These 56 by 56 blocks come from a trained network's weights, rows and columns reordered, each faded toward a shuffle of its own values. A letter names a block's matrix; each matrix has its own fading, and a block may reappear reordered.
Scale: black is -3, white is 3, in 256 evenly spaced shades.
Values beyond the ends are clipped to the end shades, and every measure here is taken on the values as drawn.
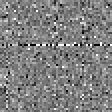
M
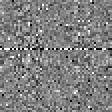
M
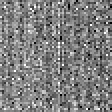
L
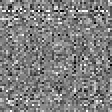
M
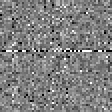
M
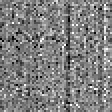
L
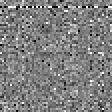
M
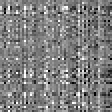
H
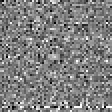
M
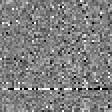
M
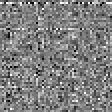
M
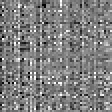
H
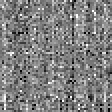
L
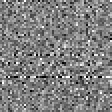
M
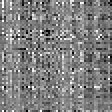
H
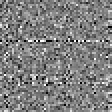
M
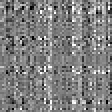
H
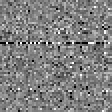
M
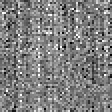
L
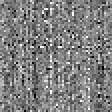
L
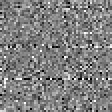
M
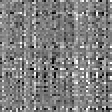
H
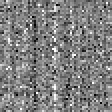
L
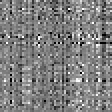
H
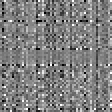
H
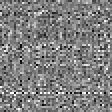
M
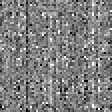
L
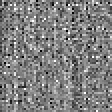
L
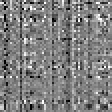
H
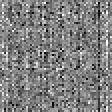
L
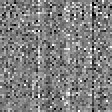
L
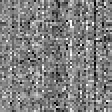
L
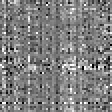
H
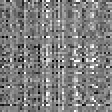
H
